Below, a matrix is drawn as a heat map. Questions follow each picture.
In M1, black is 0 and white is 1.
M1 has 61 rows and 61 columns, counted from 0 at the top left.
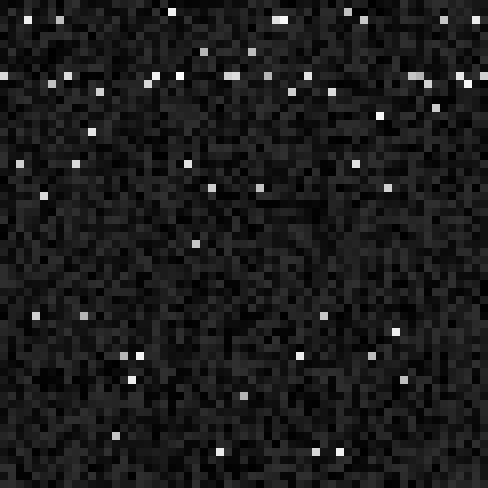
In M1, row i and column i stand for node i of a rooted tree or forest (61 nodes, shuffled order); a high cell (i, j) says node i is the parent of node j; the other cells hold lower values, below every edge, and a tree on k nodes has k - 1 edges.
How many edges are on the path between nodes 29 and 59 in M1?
4
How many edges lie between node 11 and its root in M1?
5
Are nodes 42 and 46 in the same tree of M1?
no
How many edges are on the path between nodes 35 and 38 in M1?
4
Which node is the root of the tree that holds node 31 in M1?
56
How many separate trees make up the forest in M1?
4
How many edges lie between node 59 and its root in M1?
2
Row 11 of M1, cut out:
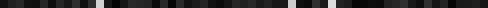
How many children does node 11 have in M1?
3
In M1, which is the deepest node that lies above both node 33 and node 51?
9
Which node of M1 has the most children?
9
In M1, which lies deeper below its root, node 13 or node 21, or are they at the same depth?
node 21
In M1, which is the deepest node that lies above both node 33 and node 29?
9
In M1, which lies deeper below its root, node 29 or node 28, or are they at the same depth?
the same depth
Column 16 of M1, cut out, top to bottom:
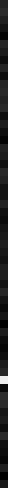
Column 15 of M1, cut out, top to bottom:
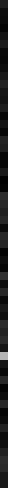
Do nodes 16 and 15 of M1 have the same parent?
no
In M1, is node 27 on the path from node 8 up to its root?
no
